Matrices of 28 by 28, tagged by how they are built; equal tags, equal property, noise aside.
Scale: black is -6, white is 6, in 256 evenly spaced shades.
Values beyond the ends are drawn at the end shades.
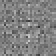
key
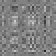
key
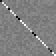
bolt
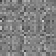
key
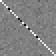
bolt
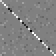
bolt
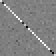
bolt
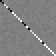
bolt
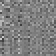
key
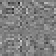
key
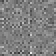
key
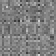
key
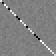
bolt
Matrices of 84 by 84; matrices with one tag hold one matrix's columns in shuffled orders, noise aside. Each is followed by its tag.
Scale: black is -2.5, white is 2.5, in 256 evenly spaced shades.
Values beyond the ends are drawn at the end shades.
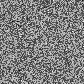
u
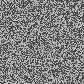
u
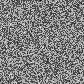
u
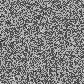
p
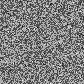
u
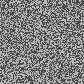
u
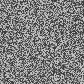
p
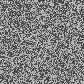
u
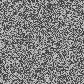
u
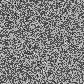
u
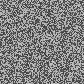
p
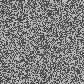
u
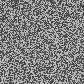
u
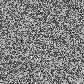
u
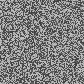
p
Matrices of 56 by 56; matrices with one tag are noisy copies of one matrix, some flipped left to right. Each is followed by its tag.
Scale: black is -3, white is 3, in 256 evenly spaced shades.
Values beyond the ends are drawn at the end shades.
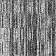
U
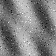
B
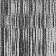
U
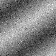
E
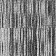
U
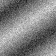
E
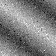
E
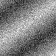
E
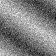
E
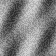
B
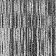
U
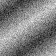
E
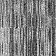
U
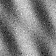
B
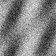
B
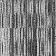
U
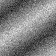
E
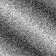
E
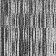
U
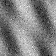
B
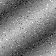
E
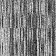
U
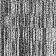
U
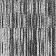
U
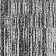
U
